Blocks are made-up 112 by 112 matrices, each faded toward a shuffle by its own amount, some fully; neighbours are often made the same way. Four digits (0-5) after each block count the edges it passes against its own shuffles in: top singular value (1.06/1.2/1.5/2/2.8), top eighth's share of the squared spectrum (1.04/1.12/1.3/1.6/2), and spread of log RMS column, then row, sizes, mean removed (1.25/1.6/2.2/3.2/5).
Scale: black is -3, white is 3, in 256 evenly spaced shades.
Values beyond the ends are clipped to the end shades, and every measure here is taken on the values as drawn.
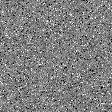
0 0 0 0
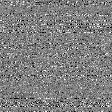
1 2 0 4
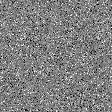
0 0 0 0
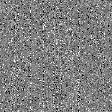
1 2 3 0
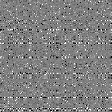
5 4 2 3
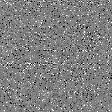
4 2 1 2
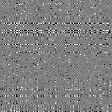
5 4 2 3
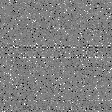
4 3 0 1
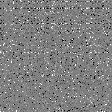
4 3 1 2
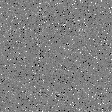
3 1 0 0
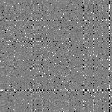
5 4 2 2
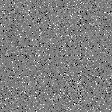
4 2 1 1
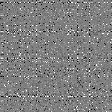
5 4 2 3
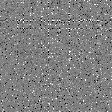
4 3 2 2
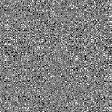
4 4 3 3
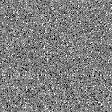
3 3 1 1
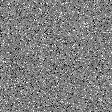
2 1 0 0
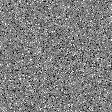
2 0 0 0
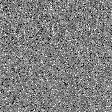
2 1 0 0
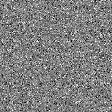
3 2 1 1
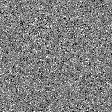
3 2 0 0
